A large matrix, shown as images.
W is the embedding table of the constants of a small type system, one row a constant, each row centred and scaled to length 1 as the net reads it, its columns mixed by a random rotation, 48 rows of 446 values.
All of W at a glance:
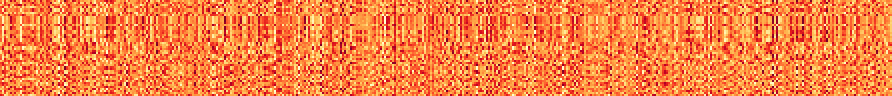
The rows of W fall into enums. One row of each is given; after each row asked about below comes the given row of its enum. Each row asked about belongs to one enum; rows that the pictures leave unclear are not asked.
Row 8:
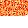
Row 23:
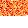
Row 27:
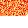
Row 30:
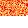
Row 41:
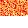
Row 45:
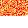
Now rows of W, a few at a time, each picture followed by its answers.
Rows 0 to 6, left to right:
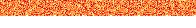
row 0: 27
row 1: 45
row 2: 30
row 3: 23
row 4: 45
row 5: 45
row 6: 23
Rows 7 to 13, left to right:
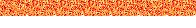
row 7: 30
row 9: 8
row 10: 8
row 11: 8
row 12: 23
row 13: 8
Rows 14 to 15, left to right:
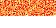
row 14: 8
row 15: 45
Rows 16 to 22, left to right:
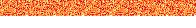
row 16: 45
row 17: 8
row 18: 27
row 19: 45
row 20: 45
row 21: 30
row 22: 30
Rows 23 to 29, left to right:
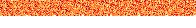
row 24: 23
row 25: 30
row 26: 30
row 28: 8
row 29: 45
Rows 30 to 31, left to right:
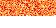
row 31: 23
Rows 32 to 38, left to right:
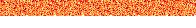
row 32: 41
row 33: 27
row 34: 27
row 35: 41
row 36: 41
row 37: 27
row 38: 30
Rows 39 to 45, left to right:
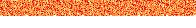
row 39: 23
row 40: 8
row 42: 41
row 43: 27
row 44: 30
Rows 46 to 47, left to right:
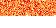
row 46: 27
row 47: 23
